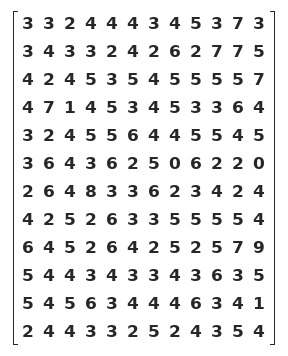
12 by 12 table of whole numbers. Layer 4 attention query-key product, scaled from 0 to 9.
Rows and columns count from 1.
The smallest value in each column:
2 2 1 2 2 2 2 0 2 2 2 0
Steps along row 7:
up down up down same up down up up down up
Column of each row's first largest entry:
11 10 12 2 6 2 4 5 12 10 4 7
